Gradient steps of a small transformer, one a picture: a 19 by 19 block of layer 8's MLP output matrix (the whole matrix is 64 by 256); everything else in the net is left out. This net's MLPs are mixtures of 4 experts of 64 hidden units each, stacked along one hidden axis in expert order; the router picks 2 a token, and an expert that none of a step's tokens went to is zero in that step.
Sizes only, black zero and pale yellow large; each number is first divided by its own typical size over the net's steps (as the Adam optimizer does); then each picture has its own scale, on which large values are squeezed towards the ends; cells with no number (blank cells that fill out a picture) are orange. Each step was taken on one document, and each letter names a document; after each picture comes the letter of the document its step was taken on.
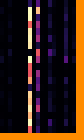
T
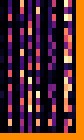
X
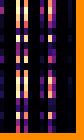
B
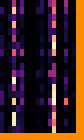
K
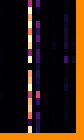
T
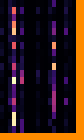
K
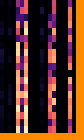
B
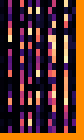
X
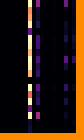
T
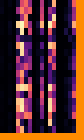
B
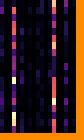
K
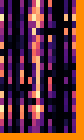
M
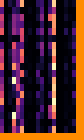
K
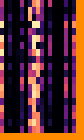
M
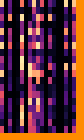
M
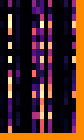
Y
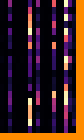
X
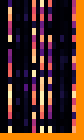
Y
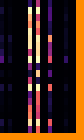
T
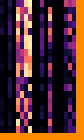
B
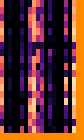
M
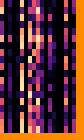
M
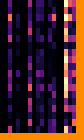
X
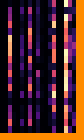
X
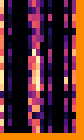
M
